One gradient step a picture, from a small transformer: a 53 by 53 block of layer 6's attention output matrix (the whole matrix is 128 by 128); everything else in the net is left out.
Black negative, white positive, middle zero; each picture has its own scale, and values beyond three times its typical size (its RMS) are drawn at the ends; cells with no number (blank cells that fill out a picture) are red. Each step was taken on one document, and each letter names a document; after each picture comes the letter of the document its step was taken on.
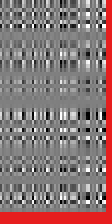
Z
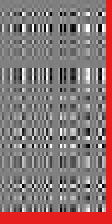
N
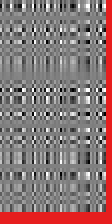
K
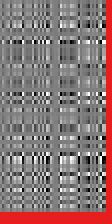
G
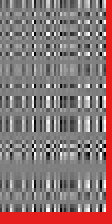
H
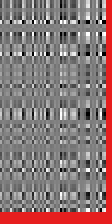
Z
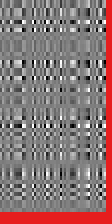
K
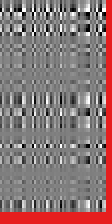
K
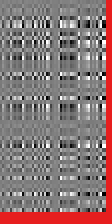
G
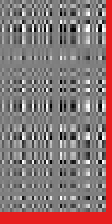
N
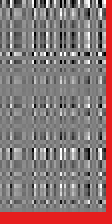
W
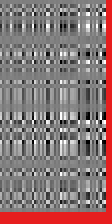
Z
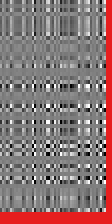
H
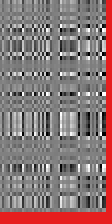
G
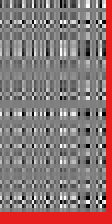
Z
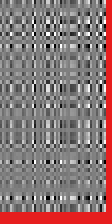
H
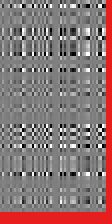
N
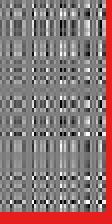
W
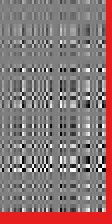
N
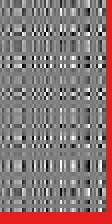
K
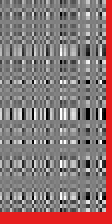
Z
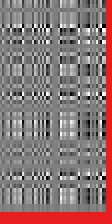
G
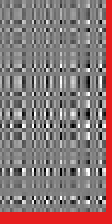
K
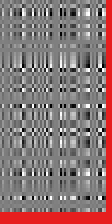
N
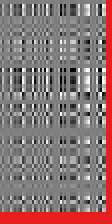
N
